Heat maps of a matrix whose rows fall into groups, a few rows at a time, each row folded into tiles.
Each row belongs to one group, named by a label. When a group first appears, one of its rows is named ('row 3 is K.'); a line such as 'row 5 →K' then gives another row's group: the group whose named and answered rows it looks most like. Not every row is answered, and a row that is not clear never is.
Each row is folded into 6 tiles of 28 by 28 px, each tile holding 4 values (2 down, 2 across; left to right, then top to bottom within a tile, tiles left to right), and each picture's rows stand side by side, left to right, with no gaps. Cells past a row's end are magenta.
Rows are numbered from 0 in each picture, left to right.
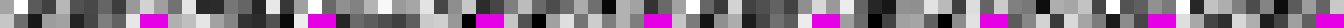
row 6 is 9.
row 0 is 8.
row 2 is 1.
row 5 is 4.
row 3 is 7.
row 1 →8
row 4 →8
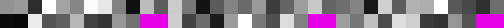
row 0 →9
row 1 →4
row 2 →9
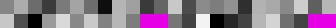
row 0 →7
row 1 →1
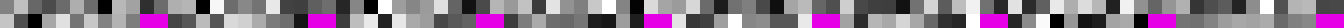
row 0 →7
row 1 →9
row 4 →7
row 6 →1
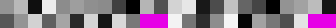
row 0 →9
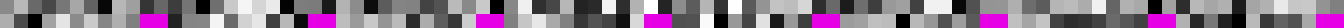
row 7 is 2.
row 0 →7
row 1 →9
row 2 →8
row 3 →8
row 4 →1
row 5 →9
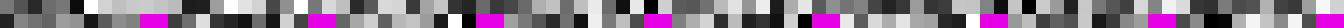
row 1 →1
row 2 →9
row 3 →1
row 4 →1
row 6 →4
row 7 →4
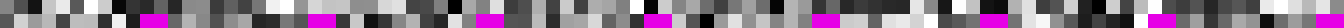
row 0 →9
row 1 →2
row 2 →4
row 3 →1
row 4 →7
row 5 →7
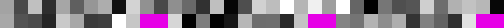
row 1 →2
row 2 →8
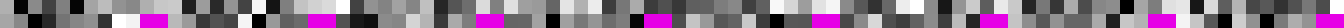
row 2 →4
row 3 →1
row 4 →2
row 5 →1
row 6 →4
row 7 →4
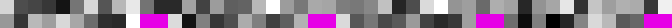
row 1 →2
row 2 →2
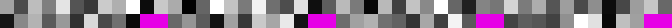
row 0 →1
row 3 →4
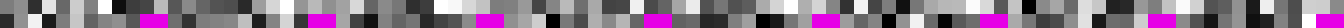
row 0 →9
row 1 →2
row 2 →2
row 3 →1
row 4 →2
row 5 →2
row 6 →4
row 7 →8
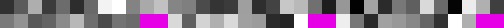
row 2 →4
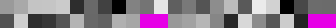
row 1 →9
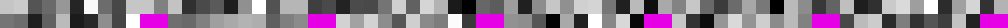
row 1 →7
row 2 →9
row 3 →1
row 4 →7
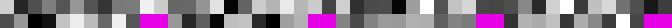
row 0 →4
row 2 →7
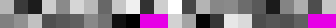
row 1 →4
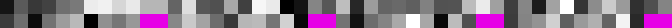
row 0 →2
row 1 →9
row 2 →4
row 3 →9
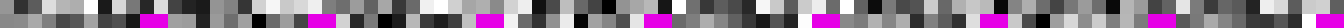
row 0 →1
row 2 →2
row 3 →8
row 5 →8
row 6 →7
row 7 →8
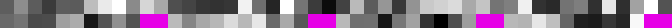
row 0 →2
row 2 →2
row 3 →8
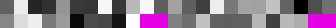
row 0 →8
